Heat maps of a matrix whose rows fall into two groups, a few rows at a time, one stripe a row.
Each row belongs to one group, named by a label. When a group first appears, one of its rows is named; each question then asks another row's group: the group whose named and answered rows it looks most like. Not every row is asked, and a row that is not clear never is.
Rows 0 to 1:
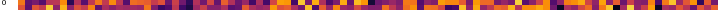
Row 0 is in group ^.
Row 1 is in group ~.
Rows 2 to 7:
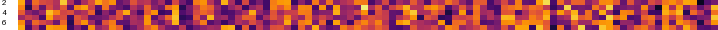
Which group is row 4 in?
~
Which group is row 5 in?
~
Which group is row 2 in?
^
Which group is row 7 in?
^
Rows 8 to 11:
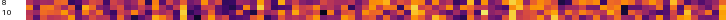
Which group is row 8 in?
~
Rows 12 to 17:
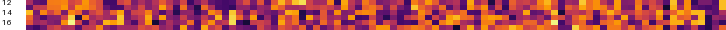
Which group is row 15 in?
^
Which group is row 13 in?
~
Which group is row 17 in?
~
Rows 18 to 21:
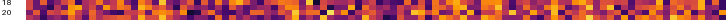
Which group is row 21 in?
^
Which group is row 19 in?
^
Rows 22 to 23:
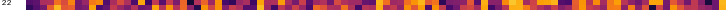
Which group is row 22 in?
~
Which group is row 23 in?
~
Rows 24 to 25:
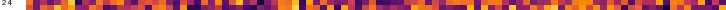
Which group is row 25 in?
~
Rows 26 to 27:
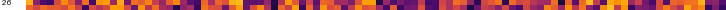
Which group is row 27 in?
^
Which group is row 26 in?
^
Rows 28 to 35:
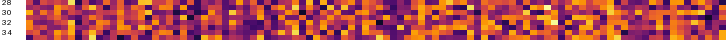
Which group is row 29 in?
~
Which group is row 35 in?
~
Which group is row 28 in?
^
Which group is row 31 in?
~
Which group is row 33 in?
^
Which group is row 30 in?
^
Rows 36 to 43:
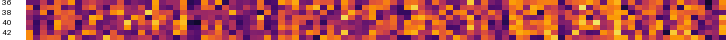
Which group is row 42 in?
~
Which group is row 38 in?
^
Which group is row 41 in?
~
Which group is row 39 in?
~
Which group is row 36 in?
~
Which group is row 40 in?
~
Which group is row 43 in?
^
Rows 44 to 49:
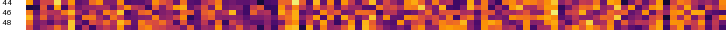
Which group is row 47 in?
~
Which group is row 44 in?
~
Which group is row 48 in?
^
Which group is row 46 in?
^
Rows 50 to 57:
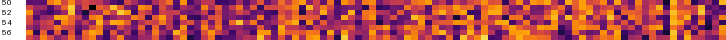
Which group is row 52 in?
^
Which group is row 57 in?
~
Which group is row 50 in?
~
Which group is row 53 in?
~
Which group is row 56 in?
~
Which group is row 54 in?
^
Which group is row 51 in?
^
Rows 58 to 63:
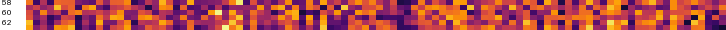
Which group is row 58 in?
^
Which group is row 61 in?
^
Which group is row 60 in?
^
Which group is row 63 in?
^
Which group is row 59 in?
~
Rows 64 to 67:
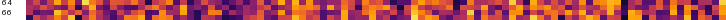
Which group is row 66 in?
~
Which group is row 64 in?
~
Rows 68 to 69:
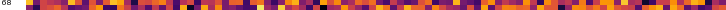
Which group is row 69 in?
~
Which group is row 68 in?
^
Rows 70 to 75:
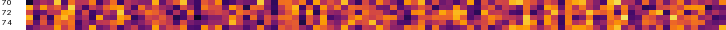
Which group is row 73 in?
^
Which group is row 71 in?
^
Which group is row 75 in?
~
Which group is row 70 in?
~
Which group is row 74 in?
^
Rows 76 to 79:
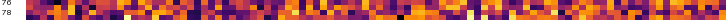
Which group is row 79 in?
~
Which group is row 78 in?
~
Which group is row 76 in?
^
